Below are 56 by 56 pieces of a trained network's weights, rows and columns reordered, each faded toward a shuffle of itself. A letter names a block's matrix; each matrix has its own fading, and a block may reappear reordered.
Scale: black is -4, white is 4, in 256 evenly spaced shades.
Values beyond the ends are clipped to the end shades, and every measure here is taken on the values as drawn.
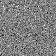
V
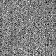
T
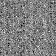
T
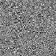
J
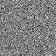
J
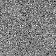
V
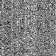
T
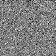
V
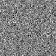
J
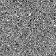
J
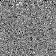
V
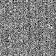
T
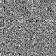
J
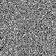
J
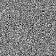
J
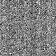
T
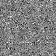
V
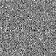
J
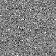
J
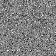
V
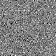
V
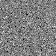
V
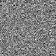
J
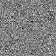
J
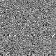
J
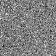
V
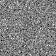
V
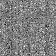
T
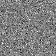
V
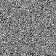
V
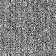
T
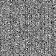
T
